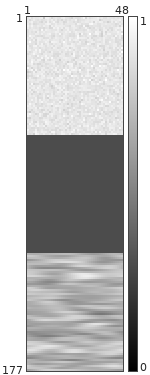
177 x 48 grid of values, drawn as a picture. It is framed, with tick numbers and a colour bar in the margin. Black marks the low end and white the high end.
It is made of 3 by 1 panels. Panel 1,1: very high, fine-grained, faint in contrast. Panel 2,1: low, flat. Panel 3,1: high, streaked across.
